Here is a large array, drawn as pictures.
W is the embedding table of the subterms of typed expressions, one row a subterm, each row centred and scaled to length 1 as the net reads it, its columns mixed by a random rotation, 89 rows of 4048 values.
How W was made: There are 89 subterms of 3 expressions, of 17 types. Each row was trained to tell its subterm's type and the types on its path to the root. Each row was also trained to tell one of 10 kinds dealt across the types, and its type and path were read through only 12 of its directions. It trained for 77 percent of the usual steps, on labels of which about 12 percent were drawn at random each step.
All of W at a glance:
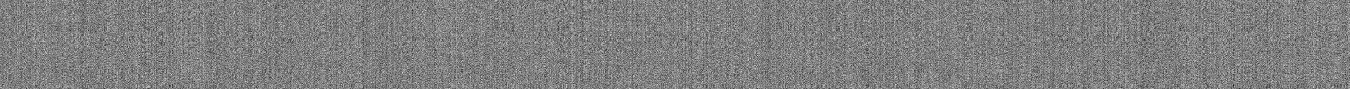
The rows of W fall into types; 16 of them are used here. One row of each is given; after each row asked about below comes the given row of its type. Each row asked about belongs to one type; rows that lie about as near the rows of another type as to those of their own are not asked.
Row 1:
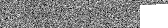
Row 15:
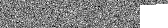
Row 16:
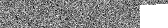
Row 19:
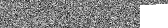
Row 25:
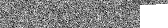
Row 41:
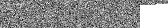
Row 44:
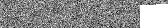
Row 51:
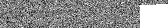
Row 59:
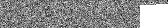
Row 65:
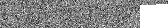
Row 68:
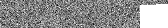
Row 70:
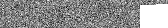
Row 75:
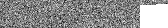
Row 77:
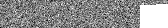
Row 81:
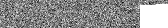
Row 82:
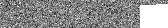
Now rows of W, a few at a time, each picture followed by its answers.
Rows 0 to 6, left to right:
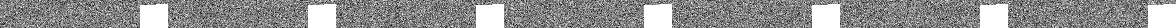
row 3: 41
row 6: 16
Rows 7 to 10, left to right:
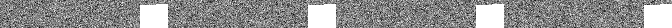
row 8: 75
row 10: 1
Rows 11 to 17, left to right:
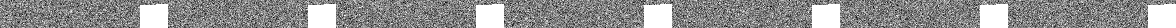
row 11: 41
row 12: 82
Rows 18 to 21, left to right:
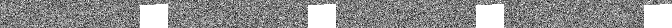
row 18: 81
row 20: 16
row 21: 16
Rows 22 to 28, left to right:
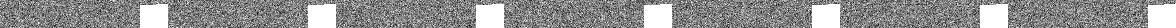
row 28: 82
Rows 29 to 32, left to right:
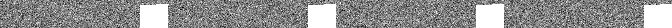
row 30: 82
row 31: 41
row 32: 16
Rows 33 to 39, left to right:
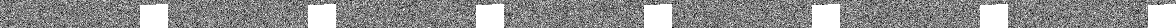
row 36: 65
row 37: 51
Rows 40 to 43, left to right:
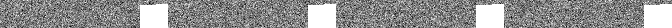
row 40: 81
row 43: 16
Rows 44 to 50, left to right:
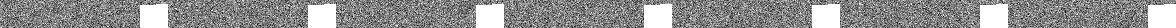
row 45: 59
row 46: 51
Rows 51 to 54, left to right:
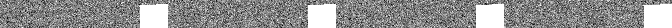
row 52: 41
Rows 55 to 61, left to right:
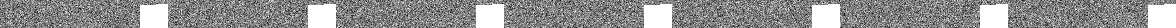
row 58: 82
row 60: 51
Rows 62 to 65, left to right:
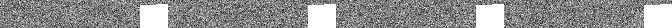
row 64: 1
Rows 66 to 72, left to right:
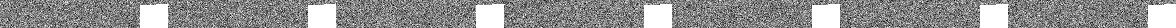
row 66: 59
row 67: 82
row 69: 77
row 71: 77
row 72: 77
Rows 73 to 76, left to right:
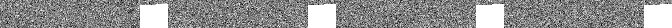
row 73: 81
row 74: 1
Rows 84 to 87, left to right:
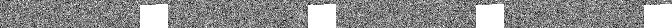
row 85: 65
